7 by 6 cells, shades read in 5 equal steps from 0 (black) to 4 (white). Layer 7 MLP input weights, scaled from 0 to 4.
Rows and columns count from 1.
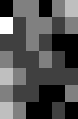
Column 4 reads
0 2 1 2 1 0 0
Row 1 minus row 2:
-4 1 0 -2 1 1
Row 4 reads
2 1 1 2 1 0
